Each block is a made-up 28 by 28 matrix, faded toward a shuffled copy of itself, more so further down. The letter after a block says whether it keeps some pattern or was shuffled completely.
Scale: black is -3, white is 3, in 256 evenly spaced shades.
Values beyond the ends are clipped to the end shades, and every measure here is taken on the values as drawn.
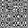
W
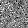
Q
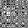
W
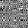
W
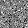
Q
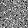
Q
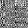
W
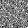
Q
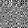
W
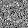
Q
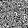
Q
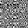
W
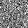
Q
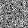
Q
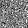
Q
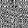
W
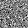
Q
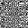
W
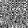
W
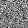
Q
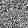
Q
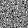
Q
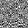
W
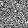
Q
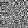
W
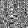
W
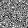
Q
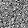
Q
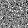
Q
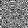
W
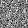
Q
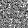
Q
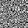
W
